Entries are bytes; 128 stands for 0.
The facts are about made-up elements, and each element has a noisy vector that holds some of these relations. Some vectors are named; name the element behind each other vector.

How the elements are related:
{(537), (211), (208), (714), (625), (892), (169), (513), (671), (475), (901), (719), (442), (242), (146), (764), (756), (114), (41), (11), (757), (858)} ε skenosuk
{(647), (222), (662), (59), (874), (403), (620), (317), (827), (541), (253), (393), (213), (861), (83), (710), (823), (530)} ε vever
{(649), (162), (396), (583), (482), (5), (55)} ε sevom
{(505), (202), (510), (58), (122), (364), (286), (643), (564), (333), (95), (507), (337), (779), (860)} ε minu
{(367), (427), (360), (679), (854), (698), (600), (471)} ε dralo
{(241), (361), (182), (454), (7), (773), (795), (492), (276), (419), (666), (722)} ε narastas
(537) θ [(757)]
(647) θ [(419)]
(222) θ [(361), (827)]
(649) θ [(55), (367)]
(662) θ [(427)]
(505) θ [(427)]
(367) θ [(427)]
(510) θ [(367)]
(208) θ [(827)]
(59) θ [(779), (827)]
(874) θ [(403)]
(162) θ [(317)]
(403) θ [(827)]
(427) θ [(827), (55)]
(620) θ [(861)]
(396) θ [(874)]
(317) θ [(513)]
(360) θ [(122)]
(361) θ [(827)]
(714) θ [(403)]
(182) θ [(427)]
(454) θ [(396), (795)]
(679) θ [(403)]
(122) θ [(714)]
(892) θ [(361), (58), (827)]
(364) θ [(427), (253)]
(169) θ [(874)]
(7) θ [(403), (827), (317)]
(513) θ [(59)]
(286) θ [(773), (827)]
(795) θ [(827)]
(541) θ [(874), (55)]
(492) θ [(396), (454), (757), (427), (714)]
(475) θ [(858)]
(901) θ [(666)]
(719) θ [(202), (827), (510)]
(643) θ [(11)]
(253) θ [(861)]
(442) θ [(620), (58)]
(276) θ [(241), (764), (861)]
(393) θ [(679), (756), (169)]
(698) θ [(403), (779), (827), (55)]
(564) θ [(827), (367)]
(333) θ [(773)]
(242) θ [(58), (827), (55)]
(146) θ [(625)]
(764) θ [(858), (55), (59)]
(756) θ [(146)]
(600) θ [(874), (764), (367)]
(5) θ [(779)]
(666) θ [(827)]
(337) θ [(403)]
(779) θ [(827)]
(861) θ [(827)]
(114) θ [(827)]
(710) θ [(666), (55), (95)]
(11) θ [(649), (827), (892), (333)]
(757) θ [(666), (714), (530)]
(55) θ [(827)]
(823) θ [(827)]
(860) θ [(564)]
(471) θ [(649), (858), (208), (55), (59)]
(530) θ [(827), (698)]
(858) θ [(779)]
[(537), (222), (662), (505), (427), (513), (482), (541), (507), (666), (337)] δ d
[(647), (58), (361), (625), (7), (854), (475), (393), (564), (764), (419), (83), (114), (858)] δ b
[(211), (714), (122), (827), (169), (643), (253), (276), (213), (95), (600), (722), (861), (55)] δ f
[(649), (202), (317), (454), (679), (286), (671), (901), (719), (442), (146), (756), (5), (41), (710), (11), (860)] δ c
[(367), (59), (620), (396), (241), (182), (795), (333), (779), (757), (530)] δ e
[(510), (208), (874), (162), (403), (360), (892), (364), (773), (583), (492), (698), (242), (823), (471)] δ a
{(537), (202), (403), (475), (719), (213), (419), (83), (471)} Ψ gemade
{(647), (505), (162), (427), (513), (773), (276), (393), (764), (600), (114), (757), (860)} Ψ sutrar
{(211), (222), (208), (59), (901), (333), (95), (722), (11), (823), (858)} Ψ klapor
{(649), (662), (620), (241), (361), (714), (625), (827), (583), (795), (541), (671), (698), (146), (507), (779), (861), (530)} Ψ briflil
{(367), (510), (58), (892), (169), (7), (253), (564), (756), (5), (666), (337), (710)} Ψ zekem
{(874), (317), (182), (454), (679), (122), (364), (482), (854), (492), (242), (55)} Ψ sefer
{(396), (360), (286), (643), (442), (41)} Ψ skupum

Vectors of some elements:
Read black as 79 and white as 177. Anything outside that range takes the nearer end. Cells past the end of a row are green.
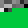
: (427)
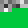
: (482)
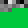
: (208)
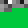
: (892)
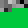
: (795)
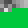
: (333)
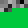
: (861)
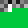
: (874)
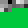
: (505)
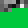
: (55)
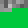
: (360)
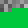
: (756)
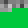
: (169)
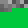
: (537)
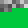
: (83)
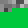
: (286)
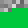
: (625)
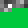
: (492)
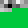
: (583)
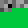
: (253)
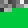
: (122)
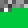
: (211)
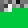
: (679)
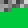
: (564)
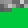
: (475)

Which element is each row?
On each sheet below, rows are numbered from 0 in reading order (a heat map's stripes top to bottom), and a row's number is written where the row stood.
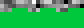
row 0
(510)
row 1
(162)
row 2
(662)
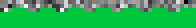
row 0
(95)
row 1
(242)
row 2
(854)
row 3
(442)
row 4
(419)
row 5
(541)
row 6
(7)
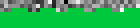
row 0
(764)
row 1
(182)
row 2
(649)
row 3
(146)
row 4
(337)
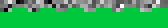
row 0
(403)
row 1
(361)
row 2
(213)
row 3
(507)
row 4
(454)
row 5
(773)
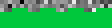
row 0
(827)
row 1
(620)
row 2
(241)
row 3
(714)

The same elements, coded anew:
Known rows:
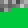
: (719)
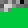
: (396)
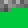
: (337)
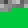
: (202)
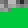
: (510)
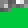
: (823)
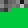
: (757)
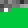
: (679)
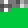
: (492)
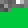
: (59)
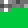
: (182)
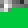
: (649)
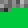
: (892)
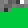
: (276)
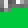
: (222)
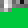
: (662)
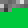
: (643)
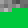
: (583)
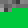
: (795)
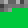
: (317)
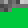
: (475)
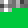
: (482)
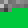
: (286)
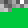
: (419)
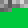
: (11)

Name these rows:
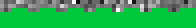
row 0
(253)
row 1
(860)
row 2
(403)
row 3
(600)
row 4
(874)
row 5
(58)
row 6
(698)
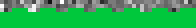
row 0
(773)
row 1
(427)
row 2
(242)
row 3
(169)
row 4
(537)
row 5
(666)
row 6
(530)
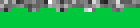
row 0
(442)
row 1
(471)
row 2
(861)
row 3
(367)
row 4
(5)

